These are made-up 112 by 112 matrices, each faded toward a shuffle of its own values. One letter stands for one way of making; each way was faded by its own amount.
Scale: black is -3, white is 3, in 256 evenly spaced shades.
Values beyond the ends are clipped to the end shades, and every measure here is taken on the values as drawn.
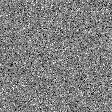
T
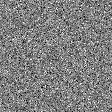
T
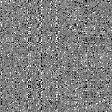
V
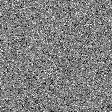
T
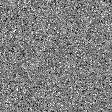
T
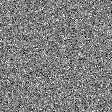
T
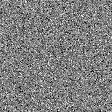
T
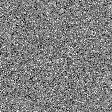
T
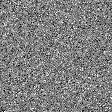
T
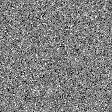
T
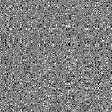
V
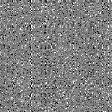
V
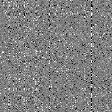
V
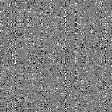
V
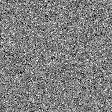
T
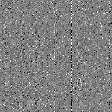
V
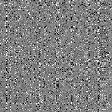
V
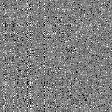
V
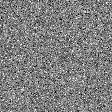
T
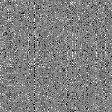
V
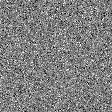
T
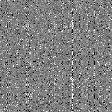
V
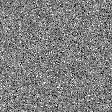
T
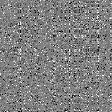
V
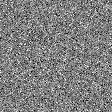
T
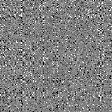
V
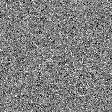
T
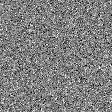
T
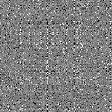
V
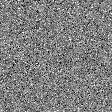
T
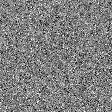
T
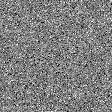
T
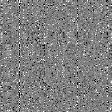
V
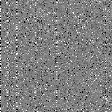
V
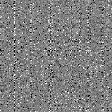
V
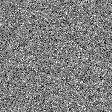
T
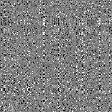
V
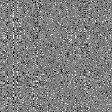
V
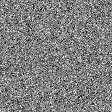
T
